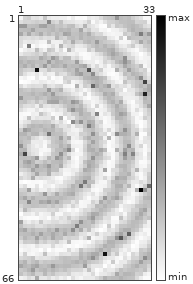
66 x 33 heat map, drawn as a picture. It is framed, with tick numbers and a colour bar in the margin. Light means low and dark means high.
Average level on the scale: 20%. Slope: none. Rings: centred on the middle left. Histogram: skewed, a long tail of high values.
